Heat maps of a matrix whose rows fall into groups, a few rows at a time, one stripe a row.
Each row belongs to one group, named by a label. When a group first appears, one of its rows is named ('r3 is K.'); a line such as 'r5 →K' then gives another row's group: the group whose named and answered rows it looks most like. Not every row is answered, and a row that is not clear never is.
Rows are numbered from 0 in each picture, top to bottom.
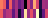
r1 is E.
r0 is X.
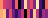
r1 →X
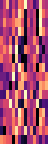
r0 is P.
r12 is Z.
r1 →Z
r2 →Z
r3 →Z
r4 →X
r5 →E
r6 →X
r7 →Z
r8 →P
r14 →P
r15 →X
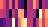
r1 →Z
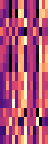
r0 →Z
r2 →P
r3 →X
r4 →P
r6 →Z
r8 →P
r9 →P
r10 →P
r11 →P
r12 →Z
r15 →P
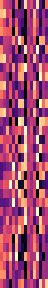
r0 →E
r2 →X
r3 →X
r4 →Z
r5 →E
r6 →X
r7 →P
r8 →Z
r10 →X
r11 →Z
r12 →X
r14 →P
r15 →E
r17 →E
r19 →Z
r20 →E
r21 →Z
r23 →E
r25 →Z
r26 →X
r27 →X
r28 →E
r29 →X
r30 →X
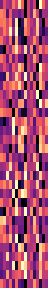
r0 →Z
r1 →X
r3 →E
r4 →X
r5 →P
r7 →Z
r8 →P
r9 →Z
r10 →E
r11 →Z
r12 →X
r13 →P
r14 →P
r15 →Z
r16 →Z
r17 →X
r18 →E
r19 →P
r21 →P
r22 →X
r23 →P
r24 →X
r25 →X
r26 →E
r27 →Z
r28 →P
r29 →P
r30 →P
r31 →X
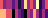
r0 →E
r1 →X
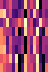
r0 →E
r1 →X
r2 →P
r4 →X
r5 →X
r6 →E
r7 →E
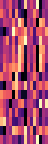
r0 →E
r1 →X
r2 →Z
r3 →P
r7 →Z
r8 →X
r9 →P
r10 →X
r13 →X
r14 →P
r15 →E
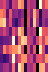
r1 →X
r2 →X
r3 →Z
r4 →P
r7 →Z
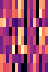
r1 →Z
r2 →X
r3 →Z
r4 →Z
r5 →P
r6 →X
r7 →X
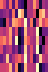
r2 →P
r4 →E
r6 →P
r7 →E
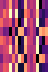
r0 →E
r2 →E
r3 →Z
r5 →E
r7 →E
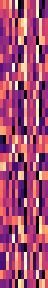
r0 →E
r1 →E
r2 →P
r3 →P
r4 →Z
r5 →E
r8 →P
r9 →E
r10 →X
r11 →E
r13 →E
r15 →P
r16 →P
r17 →E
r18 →X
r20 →X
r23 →X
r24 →Z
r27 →X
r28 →P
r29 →P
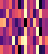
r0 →E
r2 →X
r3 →E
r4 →P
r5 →E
